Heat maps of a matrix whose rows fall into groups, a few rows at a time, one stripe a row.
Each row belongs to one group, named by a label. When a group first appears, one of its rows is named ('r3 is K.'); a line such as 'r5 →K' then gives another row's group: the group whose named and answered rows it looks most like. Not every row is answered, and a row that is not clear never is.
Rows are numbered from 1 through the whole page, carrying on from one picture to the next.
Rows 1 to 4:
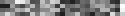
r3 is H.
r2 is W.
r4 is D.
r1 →H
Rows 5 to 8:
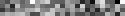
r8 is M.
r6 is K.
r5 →W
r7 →K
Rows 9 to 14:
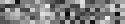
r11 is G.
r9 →D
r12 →M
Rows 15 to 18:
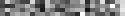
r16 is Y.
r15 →G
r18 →H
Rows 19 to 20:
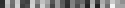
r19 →G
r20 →G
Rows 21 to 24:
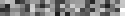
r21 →D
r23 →W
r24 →Y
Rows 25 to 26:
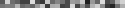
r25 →G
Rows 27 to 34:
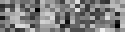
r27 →D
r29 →G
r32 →M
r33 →H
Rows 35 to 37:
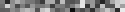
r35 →Y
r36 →G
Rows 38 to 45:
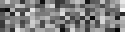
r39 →Y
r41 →K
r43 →G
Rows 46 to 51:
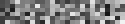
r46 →Y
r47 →K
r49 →Y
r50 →W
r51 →G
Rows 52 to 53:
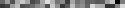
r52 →M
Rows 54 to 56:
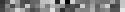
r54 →M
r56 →H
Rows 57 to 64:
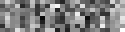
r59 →Y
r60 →D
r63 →G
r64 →Y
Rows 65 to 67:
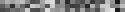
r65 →M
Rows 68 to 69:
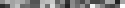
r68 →M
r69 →H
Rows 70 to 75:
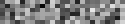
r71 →Y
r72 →H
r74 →H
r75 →D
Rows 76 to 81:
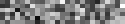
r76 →M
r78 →D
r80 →G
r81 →Y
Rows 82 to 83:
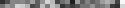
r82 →W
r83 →H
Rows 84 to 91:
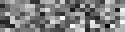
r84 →M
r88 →M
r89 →H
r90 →Y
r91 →D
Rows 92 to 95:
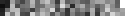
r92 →W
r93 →W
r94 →M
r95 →G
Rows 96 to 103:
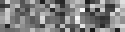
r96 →D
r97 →H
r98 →G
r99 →D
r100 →D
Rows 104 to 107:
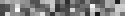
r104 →M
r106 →Y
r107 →G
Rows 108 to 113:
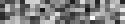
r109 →G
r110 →D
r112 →H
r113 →M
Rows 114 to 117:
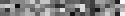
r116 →M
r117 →W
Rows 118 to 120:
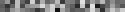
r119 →K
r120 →Y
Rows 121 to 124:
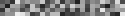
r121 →K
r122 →Y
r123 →G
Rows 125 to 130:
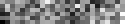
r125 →M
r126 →G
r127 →G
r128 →W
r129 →H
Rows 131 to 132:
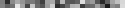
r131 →Y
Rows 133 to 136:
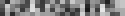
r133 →Y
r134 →G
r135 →G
